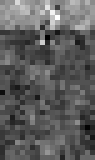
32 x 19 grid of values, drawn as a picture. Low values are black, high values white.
No regular stripes run through it. A horizontal seam about 20% of the way down splits the table, and the top part is higher. An odd patch, rougher than its surroundings, sits in the top middle. Values change most from cell to cell in the top middle.
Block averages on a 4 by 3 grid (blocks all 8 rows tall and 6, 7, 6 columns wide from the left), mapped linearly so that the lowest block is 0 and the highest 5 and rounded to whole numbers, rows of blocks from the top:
5 5 5
1 1 0
0 1 1
0 2 0
